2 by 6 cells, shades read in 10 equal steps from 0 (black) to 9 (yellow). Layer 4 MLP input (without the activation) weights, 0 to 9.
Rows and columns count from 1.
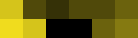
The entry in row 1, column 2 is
3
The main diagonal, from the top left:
8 8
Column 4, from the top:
3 0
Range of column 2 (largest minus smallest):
5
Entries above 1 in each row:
6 4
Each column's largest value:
9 8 2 3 4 5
